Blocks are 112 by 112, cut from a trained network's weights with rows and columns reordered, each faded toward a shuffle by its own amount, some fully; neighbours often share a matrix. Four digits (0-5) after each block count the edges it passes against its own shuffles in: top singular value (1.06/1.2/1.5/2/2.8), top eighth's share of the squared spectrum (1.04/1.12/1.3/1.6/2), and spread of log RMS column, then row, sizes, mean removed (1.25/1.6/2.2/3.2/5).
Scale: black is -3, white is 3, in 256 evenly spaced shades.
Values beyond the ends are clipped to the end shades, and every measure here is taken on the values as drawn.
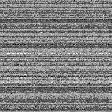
5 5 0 3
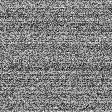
4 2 0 0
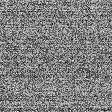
3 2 0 0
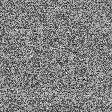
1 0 0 0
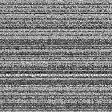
5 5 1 3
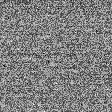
2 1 0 0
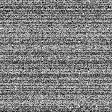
5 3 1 1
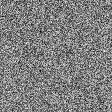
1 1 0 0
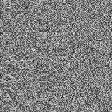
4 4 0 1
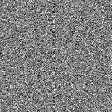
4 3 1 1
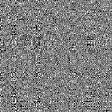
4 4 3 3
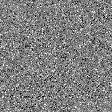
3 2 0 1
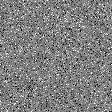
2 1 0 0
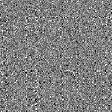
4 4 3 2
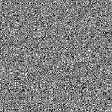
4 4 1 3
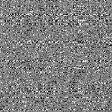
4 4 1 4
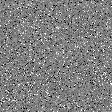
2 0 0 0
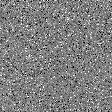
1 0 0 0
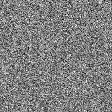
3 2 0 0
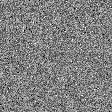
0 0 0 0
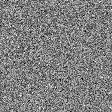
0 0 0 0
